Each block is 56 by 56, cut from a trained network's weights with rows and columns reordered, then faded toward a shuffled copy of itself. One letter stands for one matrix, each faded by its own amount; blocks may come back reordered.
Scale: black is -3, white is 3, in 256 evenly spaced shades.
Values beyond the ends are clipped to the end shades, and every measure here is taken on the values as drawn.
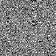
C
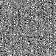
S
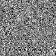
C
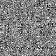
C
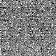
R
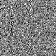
C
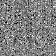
S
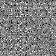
R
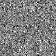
C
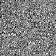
C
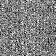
S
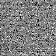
R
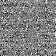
R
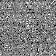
R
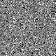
C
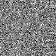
C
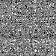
R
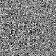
C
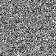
C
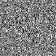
C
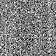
S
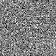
C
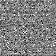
R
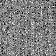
S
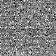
R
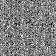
S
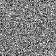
C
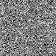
C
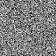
C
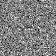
C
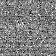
R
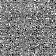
R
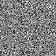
C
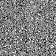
S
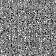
S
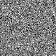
C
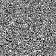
C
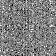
S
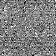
R
